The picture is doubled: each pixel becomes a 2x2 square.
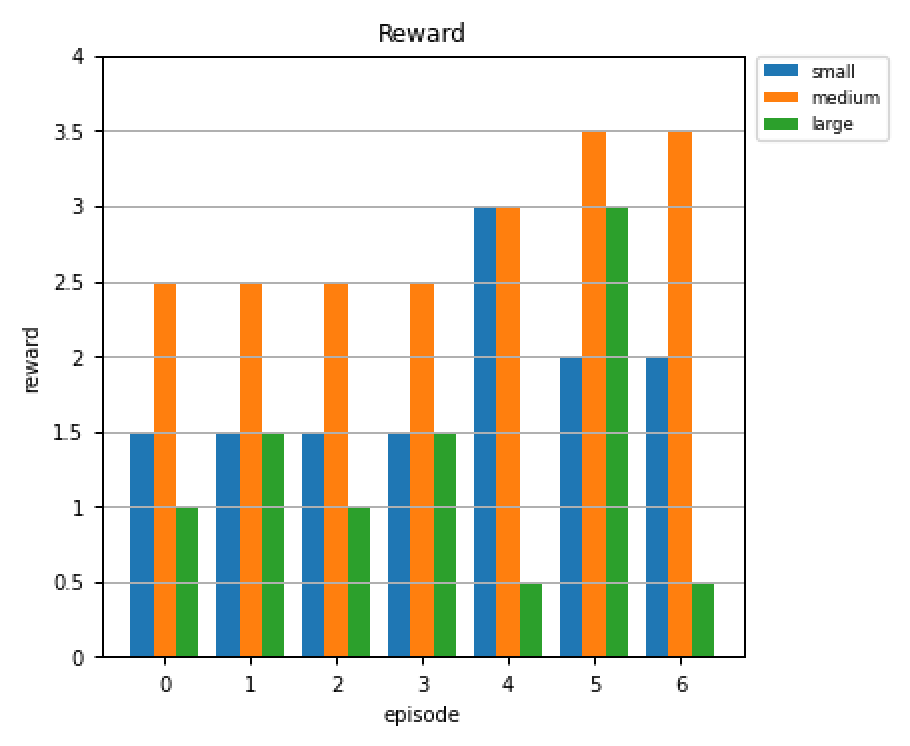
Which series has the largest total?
medium
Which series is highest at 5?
medium
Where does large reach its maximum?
5
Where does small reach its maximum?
4
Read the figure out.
Title: Reward
x-axis: episode, ticks 0 1 2 3 4 5 6
y-axis: reward, ticks 0 0.5 1 1.5 2 2.5 3 3.5 4
Legend: small, medium, large
Values:
small: 1.5 1.5 1.5 1.5 3 2 2
medium: 2.5 2.5 2.5 2.5 3 3.5 3.5
large: 1 1.5 1 1.5 0.5 3 0.5
